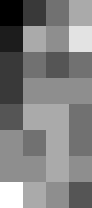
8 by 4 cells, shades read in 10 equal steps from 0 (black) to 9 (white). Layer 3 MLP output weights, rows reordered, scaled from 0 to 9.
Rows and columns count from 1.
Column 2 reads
2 6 4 5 6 4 5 6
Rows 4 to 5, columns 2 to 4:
5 5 5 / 6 6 4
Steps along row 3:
up down up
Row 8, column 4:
3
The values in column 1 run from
0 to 9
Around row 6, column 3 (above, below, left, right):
6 6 4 4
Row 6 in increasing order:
4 4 5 6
